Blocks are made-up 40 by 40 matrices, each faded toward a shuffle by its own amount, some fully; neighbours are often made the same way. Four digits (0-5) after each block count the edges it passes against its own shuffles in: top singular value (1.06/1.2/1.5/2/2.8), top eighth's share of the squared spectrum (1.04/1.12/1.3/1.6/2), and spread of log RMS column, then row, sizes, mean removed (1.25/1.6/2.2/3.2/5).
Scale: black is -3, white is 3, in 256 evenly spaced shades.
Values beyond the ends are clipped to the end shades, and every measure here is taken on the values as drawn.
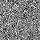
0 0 0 0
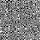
3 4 2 2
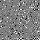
3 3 2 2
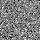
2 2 0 0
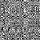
3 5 2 2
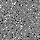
1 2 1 0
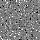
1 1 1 0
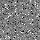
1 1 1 0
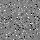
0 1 0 1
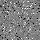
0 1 0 1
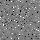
0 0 0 0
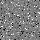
0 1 0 1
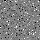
0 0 0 0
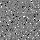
0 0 0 0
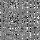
2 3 3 2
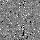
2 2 1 0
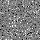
0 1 0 0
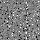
1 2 1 0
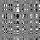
4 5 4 3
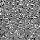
3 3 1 1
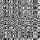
4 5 3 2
